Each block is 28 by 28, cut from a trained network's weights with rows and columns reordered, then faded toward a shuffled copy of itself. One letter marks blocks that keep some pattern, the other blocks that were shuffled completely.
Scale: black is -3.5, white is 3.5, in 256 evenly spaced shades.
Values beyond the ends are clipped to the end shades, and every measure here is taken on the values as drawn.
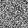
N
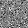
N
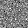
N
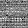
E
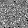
N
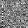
E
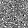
N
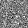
N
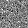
N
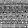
E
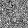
N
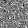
N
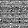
E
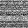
E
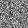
N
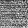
E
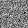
N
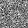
N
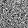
N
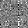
E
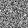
N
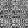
E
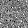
N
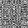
E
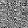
E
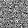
N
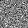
N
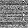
E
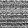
E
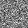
N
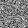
N
